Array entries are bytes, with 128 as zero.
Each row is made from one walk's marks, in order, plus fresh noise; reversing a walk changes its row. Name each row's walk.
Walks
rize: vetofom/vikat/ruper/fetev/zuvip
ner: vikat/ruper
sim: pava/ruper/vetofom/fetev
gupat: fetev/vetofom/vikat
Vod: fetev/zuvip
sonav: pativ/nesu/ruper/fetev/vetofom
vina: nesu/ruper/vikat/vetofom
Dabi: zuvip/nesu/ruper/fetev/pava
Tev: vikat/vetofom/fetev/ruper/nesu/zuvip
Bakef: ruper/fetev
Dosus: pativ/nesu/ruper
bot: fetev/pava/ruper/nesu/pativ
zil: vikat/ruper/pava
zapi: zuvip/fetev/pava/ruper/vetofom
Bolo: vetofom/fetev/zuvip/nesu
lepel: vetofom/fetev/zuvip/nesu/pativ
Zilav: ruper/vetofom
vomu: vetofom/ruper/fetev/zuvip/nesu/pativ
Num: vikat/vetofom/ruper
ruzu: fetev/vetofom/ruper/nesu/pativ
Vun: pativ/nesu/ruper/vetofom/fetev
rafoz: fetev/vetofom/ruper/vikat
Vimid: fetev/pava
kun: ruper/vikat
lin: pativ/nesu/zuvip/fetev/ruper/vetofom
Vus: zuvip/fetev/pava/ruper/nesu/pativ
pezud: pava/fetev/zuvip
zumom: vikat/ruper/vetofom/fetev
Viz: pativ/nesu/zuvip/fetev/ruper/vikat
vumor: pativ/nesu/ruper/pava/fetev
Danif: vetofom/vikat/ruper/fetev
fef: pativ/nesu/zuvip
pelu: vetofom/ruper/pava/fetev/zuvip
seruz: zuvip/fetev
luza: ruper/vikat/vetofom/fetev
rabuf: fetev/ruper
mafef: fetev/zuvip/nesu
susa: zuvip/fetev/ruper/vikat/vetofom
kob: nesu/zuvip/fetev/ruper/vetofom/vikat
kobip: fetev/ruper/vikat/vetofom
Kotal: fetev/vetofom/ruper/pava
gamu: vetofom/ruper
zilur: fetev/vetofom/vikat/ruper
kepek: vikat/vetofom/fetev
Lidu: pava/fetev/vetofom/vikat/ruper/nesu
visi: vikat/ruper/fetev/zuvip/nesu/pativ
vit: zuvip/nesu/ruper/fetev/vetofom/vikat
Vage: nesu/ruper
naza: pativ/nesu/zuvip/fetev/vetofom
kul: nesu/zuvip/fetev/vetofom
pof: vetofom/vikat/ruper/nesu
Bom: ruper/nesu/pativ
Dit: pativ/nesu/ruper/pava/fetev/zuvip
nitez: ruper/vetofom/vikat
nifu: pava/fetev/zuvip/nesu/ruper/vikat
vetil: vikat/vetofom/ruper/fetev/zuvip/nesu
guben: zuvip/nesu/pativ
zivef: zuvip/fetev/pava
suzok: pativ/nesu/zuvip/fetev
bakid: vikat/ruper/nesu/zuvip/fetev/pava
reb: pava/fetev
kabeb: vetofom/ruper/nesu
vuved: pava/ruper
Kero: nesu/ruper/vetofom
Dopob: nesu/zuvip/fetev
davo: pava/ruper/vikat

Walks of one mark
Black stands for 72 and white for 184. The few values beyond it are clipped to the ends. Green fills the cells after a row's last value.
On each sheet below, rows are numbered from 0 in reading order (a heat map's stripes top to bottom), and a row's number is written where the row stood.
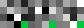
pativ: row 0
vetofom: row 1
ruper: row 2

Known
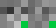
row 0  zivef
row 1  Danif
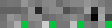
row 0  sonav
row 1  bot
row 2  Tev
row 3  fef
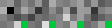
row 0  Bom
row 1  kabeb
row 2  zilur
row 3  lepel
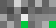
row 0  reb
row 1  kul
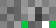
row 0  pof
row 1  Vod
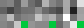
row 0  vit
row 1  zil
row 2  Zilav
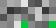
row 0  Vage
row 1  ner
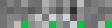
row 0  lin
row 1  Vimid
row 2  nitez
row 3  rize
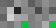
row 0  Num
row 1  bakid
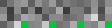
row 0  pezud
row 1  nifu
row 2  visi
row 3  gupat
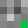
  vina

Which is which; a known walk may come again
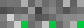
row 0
zapi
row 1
vomu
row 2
kul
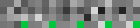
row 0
kepek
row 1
susa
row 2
vumor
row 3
gamu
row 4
Dabi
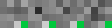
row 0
kob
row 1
bot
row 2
vetil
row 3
lepel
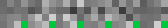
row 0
lin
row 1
Vimid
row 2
Kero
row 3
luza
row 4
nifu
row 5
pelu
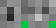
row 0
suzok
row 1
vina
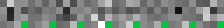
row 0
Dopob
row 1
naza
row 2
Bolo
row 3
rabuf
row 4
sim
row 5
Viz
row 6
Vus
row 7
ner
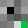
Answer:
Bom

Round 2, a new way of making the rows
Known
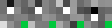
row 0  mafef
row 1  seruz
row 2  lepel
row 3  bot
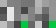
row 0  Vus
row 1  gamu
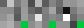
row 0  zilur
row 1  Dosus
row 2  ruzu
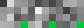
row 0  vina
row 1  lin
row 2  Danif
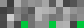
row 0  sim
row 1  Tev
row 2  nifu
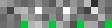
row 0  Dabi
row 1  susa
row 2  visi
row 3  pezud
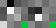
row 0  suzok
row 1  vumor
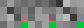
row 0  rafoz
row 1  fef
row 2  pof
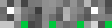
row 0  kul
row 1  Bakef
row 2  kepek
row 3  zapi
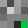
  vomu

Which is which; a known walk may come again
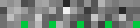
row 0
Tev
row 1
Kero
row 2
vetil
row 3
sim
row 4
davo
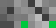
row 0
Bakef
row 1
kobip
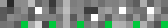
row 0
reb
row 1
zapi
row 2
ner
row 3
Vun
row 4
susa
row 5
visi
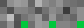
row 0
kabeb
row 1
rabuf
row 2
Vimid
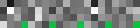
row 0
suzok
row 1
Vus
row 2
kun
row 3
Bolo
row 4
Dabi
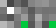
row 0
zivef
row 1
vuved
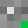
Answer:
rize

